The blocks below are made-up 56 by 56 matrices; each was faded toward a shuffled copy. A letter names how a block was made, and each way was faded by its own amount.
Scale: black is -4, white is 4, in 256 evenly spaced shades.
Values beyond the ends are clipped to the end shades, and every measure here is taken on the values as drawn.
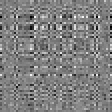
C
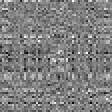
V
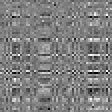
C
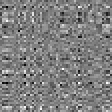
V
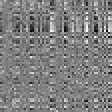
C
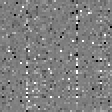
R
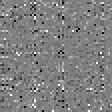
R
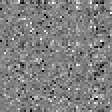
R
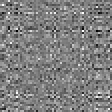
V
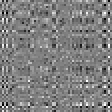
C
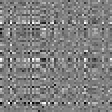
C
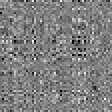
V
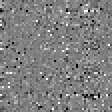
R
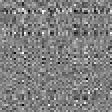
V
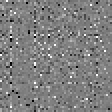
R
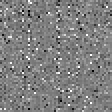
R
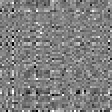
V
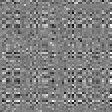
C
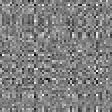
V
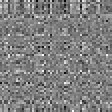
V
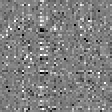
R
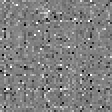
R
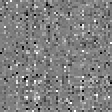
R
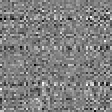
V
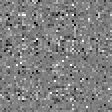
R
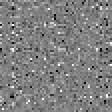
R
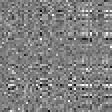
V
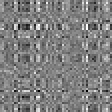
C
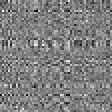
V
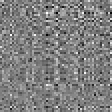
V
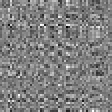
V
